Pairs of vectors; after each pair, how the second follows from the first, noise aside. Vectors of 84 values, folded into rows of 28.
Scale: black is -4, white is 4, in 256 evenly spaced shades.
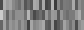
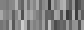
wrapped around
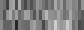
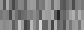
shuffled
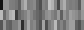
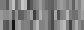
wrapped around
